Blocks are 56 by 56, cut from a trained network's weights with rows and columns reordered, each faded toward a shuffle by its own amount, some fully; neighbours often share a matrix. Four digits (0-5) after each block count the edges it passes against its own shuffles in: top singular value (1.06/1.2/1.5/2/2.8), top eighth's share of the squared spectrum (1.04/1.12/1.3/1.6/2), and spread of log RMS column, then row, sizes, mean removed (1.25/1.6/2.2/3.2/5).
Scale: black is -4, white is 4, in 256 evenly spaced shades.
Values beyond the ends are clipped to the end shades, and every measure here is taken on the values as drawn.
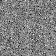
1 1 0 0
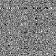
3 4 2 2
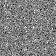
0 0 0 0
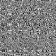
3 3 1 3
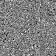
0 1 0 0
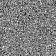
0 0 0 0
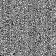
1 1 0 0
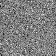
0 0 0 0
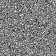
0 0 0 0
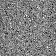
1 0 0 0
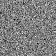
0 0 0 0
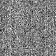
2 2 0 2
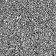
1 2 0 0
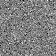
1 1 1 0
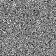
1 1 0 0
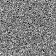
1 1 0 0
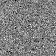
1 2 0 1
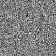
2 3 1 1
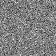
0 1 0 0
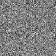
2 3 2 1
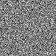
1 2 1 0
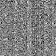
3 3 1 2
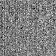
2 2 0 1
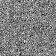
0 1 0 0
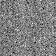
1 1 0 0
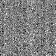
2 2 0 1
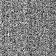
2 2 0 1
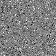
1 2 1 0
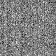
2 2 0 1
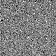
1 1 0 0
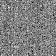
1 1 0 0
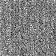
2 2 0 0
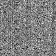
2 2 0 1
